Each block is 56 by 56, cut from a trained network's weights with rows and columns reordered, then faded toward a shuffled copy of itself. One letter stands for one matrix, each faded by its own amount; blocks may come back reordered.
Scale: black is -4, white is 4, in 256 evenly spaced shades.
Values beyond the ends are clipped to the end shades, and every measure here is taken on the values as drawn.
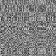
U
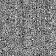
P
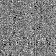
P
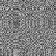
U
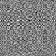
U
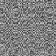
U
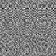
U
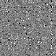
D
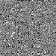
D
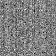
P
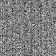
P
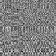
U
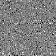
D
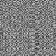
U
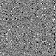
D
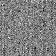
P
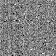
P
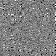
D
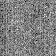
P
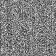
P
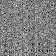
P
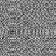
U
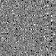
D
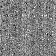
P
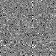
D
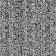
P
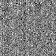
P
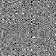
D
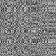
U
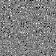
D
